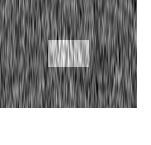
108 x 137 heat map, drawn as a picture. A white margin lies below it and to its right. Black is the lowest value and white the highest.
The values are skewed, with a long tail toward high values. An odd patch, higher than its surroundings, sits in the centre. The centre is the ninth with the highest average. On average the colour sits 40% of the way up the scale.
